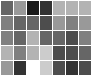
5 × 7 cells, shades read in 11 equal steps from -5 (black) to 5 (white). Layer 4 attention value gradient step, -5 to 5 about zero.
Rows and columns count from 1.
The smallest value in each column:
-1 -3 -4 -3 -2 -3 -2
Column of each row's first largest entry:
5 5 3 4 3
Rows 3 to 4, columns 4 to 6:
-1 -1 -2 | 3 -2 -2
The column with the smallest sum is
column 6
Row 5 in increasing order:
-3 -3 -2 -2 1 3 5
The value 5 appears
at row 5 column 3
